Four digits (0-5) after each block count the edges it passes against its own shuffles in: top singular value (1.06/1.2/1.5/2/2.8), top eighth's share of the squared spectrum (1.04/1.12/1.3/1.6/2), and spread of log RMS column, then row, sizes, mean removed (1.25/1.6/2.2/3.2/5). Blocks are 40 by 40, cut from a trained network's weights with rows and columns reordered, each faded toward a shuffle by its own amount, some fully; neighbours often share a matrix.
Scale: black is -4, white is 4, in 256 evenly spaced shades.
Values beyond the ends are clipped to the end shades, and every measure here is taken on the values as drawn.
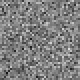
1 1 0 0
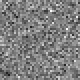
0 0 0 0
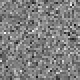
0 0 0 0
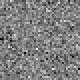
0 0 0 0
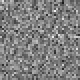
3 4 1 1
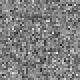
1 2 0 1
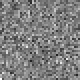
2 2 0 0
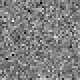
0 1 0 0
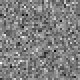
0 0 0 0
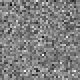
2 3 1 1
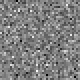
0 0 0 0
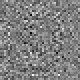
3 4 2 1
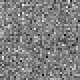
0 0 0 0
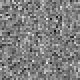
1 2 0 0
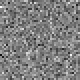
1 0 0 0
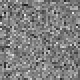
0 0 0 0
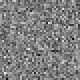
0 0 0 1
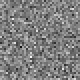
1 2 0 0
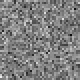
1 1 0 0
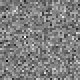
1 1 0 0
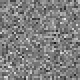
2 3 1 0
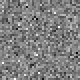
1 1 0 0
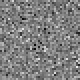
0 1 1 0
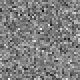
0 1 0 0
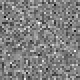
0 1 0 0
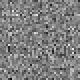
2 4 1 2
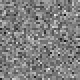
1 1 0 0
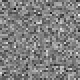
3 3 1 2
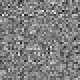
2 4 1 2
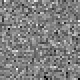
1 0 0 0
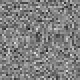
3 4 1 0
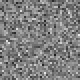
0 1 0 0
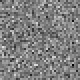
1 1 0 0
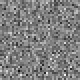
1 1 0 0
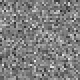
2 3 1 1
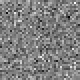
1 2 0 1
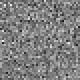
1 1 0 1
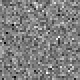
0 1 0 0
